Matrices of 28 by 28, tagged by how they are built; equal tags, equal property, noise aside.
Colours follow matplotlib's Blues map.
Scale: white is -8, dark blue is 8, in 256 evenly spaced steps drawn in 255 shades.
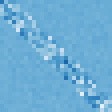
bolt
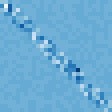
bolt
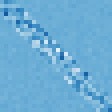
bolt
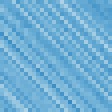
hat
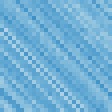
hat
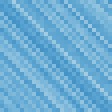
hat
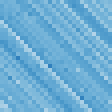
hat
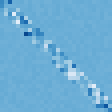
bolt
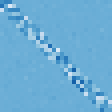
bolt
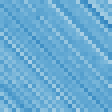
hat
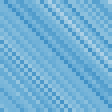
hat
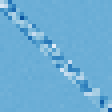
bolt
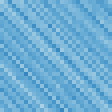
hat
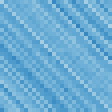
hat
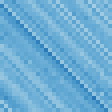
hat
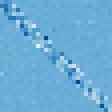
bolt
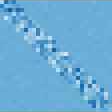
bolt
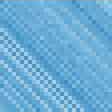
hat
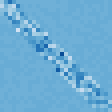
bolt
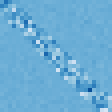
bolt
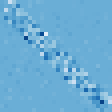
bolt
